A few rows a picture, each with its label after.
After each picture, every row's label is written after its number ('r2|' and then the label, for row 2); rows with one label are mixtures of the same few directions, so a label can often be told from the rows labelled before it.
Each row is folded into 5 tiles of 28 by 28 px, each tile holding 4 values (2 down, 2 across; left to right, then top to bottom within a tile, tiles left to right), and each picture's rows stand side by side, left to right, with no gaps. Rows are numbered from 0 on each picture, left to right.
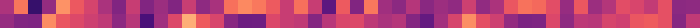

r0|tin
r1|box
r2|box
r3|box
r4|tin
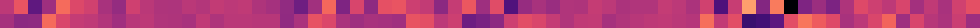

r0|tin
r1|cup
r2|box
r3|box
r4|tin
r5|box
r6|cup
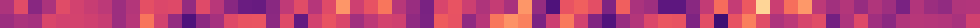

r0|tin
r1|box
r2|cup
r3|tin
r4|box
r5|cup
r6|cup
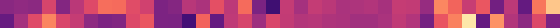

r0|box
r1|cup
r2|tin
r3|cup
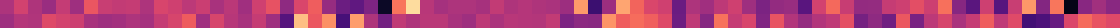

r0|box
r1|cup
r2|cup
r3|cup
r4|tin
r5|cup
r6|cup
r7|box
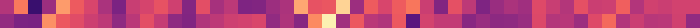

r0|tin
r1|box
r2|cup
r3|tin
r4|cup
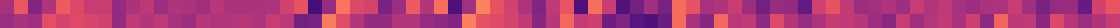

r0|tin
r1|cup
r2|tin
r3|tin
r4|tin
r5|cup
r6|cup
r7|cup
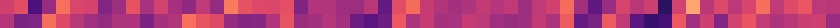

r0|tin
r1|box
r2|tin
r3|tin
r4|tin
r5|cup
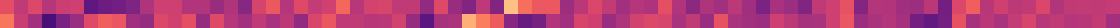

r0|box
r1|cup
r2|cup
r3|box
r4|tin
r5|cup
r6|tin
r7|cup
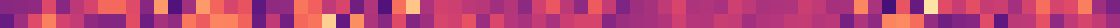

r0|box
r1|tin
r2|cup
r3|cup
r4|tin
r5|tin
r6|box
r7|cup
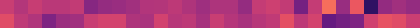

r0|box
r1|cup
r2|box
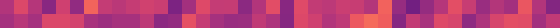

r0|box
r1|tin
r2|tin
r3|tin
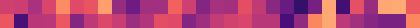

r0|cup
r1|tin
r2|box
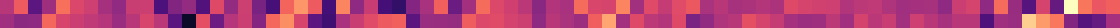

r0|tin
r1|cup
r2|box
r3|tin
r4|cup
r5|box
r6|cup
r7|box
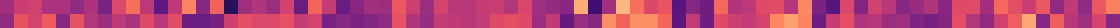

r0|cup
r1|box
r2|tin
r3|tin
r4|tin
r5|tin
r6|tin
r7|cup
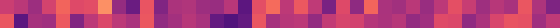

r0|cup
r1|tin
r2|box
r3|tin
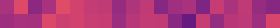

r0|tin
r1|cup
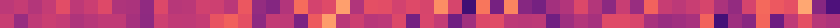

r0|cup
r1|tin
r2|cup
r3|box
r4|box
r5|cup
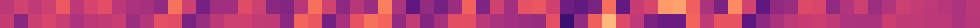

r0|cup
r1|tin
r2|tin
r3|box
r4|box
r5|tin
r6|tin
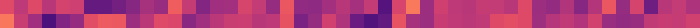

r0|box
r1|tin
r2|tin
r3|tin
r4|box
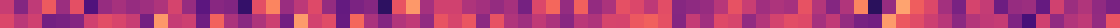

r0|box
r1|cup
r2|cup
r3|cup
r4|tin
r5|tin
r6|tin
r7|cup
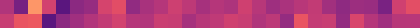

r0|tin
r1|tin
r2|cup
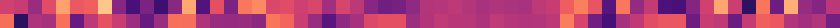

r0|cup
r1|box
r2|box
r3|cup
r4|box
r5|box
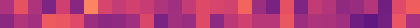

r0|box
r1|cup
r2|tin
